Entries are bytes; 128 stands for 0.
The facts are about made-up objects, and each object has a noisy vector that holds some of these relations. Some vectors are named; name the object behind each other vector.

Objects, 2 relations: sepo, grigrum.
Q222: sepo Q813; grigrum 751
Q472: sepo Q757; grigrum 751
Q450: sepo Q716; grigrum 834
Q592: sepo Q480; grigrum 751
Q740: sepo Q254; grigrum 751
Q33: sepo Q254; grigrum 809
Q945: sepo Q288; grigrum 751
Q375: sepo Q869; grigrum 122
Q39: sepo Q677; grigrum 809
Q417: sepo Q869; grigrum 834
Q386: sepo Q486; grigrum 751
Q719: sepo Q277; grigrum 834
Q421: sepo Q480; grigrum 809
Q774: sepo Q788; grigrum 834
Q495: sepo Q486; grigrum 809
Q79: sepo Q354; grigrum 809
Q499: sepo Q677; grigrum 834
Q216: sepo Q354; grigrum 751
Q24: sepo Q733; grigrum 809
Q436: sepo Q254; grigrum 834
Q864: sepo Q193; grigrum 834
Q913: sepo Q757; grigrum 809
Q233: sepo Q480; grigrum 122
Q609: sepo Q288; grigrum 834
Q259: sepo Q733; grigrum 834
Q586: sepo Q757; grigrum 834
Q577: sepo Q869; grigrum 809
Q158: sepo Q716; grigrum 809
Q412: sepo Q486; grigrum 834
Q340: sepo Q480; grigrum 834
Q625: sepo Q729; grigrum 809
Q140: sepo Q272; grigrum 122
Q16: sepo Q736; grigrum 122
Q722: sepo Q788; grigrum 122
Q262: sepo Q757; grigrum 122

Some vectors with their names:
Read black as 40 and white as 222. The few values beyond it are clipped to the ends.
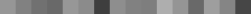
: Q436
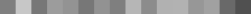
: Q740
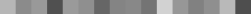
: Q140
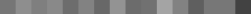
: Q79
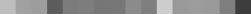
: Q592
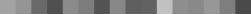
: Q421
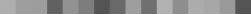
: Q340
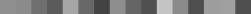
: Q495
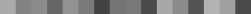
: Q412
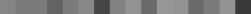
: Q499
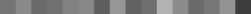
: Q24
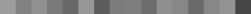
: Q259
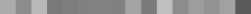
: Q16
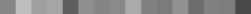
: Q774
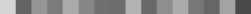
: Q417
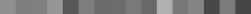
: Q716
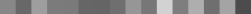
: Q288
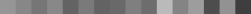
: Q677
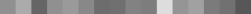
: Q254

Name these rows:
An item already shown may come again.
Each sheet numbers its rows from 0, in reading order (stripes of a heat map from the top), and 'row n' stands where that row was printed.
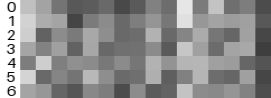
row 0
Q480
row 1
Q233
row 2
Q417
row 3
Q386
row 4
Q740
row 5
Q417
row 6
Q421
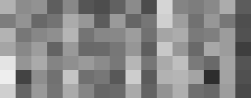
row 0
Q486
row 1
Q33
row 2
Q577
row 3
Q386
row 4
Q375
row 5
Q869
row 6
Q417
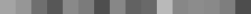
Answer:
Q421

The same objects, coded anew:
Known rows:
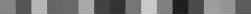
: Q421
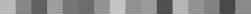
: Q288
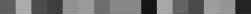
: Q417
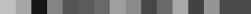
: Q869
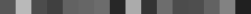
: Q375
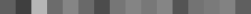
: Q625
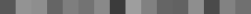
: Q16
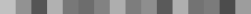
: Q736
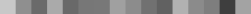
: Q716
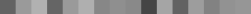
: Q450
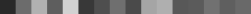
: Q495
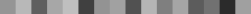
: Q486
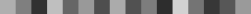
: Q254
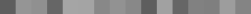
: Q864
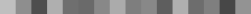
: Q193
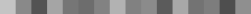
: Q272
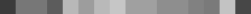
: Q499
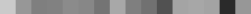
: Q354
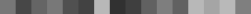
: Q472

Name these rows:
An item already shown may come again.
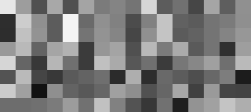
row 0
Q480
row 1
Q412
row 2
Q412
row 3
Q486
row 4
Q757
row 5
Q375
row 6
Q869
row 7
Q586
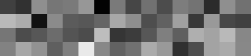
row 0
Q33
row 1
Q869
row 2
Q472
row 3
Q340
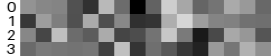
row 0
Q592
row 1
Q386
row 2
Q421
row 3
Q262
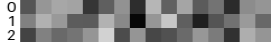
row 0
Q722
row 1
Q233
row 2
Q436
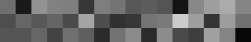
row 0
Q913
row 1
Q740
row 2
Q577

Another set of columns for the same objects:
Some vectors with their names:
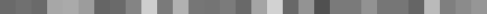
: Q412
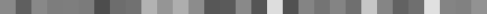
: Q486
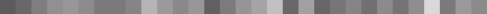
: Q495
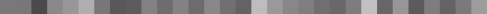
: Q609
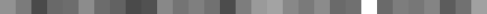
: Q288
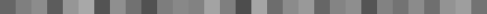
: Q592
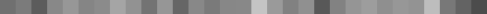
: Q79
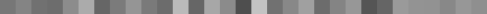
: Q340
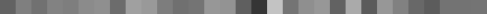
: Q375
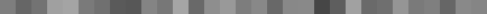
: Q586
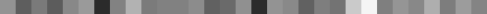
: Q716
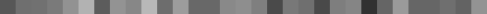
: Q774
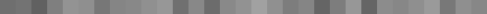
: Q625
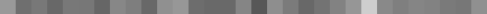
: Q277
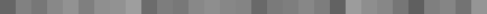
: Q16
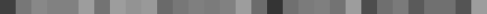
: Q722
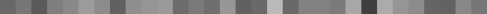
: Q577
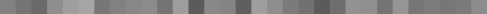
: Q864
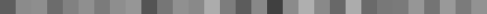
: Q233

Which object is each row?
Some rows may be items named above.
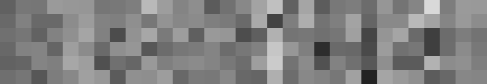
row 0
Q495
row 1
Q421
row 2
Q417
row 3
Q740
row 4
Q386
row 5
Q577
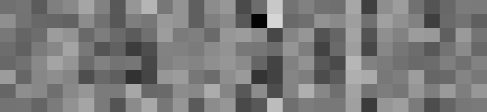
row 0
Q417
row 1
Q869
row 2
Q913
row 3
Q472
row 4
Q262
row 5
Q757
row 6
Q233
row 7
Q417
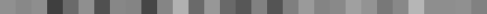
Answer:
Q480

